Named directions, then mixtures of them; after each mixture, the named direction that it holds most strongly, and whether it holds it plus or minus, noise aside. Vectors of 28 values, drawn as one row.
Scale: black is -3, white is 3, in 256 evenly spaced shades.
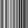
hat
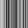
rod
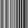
hat, plus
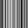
rod, minus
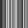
rod, minus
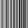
hat, plus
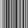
rod, plus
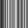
rod, minus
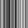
hat, minus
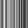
hat, plus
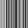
rod, plus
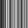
rod, minus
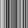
rod, plus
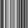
hat, plus
